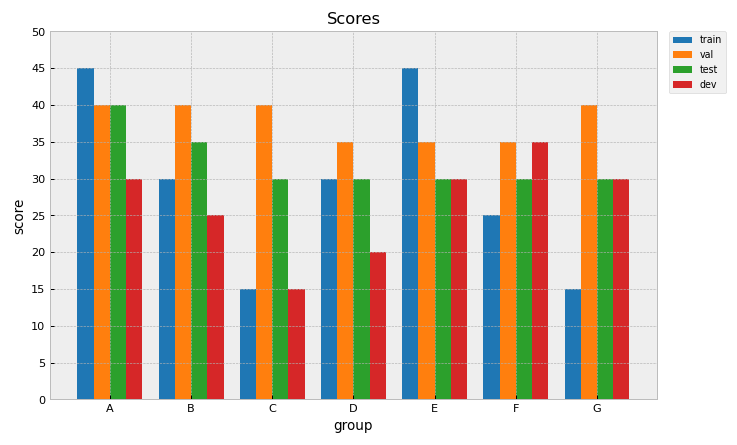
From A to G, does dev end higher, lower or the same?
the same
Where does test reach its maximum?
A
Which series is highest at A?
train
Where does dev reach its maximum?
F
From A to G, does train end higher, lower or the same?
lower
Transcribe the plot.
Title: Scores
x-axis: group, ticks A B C D E F G
y-axis: score, ticks 0 5 10 15 20 25 30 35 40 45 50
Legend: train, val, test, dev
Values:
train: 45 30 15 30 45 25 15
val: 40 40 40 35 35 35 40
test: 40 35 30 30 30 30 30
dev: 30 25 15 20 30 35 30
